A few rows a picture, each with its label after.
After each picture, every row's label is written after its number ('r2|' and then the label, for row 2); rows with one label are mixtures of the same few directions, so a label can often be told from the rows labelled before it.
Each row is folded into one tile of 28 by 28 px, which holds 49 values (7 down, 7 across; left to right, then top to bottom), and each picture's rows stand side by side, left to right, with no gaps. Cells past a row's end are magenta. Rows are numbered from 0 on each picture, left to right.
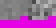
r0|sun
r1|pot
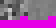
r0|sun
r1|sun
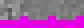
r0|sun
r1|sun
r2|pot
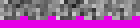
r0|pot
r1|sun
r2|pot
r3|sun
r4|sun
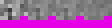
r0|sun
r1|sun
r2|sun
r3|pot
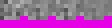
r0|pot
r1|sun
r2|sun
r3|sun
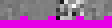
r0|sun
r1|pot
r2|pot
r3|sun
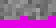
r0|pot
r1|sun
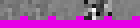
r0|sun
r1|sun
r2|sun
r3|sun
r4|pot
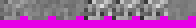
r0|pot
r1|pot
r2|sun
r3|pot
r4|pot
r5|pot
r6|sun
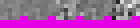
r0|sun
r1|sun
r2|sun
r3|sun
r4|pot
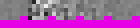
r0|sun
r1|pot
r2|sun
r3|sun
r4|pot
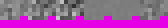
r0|sun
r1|pot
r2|pot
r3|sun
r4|pot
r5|sun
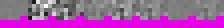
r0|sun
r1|pot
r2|sun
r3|pot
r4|sun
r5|sun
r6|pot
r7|sun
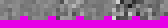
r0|sun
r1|pot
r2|pot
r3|sun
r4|pot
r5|sun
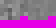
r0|sun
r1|sun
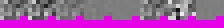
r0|pot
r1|pot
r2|pot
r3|sun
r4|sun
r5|pot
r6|sun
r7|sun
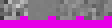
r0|pot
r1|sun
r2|pot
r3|sun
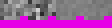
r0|pot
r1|sun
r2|pot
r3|pot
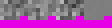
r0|pot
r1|sun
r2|pot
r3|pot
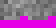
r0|pot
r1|pot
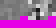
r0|sun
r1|sun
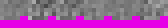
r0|pot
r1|pot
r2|pot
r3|sun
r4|sun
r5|pot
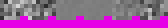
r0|pot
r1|pot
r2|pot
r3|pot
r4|pot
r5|sun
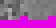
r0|sun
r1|pot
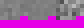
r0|sun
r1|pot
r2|pot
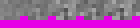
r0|pot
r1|sun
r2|sun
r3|sun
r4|sun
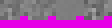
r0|sun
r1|pot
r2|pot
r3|sun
